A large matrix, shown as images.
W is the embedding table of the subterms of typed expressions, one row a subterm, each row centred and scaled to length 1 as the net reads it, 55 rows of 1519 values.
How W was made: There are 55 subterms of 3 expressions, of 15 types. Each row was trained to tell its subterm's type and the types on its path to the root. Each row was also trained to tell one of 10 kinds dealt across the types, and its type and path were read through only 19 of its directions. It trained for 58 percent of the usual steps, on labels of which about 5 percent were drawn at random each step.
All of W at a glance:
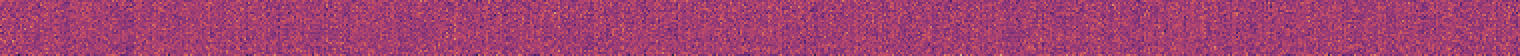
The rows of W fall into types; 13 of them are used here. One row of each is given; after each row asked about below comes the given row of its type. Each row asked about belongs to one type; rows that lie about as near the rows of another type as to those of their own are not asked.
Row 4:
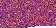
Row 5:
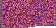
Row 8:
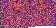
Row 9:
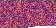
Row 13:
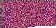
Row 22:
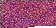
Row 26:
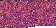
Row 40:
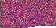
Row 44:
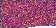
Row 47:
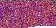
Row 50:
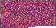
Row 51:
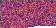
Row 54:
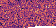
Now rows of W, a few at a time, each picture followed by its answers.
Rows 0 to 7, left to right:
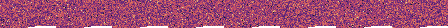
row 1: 50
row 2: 9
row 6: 8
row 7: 9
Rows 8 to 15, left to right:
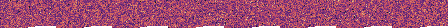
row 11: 44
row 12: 5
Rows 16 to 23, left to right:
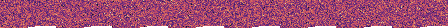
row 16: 9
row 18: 54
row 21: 50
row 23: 5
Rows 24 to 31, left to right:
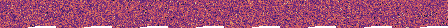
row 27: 13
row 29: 22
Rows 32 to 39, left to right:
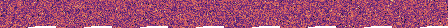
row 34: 5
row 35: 8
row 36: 54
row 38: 13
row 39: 5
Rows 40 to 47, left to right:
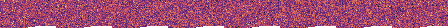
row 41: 4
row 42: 22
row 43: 8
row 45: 13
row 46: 13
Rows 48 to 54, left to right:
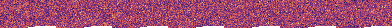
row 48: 9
